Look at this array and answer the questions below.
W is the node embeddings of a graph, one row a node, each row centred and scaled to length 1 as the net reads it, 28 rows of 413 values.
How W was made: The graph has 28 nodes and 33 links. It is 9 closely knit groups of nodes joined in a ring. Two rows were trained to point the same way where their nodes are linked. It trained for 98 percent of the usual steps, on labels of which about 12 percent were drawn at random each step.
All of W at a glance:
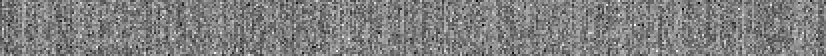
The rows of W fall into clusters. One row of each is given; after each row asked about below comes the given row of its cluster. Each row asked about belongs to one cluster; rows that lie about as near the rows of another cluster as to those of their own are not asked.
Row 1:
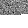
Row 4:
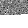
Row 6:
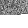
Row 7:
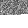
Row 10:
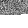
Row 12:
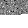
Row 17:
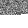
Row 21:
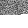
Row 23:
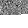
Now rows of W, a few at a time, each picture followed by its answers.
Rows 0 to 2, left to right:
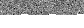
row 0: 7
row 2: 6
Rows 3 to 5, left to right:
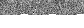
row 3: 21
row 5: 10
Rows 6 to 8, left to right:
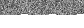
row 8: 12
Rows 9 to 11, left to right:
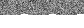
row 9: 21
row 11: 1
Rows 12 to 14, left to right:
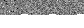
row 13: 7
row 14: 1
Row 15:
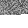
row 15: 23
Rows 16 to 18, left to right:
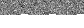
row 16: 23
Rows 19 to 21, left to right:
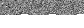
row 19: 4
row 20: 4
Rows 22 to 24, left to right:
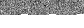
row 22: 12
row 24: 10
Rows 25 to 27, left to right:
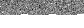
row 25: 6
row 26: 6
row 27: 17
